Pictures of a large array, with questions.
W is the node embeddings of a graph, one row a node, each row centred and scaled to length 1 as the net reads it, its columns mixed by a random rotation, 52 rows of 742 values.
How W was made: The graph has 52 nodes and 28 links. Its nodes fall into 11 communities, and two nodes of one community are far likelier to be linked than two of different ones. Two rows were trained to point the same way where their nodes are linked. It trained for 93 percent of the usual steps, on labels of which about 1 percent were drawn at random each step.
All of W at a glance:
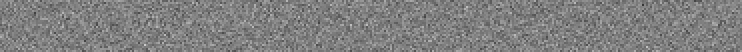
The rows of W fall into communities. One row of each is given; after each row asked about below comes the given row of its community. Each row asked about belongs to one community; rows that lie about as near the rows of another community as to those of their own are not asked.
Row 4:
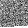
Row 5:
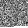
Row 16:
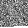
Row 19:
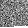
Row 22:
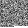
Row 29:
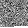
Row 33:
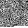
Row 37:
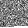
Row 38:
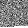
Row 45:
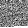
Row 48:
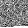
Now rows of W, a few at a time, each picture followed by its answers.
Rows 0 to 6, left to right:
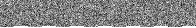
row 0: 48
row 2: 48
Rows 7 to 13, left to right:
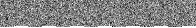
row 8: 33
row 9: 37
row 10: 5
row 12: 33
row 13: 19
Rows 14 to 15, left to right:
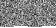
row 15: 16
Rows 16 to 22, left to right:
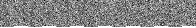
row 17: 45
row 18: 38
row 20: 4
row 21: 45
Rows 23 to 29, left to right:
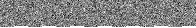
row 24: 22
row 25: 22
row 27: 33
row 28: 29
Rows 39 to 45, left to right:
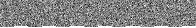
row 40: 19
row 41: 48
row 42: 22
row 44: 29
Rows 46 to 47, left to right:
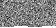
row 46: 19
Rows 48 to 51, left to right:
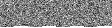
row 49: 45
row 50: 37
